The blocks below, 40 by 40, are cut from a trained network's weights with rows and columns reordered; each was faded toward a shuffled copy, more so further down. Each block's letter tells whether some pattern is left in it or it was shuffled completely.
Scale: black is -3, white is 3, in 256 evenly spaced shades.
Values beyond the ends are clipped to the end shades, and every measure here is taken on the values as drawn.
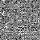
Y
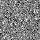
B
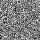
Y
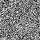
B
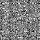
Y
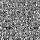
Y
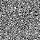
Y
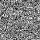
Y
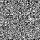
Y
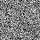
B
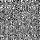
Y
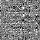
Y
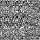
Y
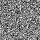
B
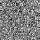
Y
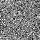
B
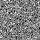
B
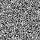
B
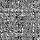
Y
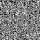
Y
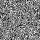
B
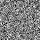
B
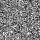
B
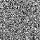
Y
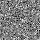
B
